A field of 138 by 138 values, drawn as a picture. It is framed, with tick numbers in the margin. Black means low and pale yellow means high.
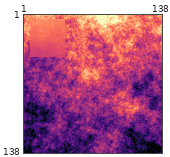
Calmest part: top left. Stripes: none. Odd patch: calmer, in the top left. Slope: up to the top.
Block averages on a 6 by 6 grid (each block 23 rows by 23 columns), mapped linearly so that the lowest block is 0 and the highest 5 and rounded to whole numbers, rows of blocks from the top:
444544
334343
223332
122221
011122
011200
